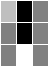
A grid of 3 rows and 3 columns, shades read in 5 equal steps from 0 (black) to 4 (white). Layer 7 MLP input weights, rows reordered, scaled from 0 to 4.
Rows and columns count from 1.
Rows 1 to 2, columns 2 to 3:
0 2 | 0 2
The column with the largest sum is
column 1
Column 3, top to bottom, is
2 2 2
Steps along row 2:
down up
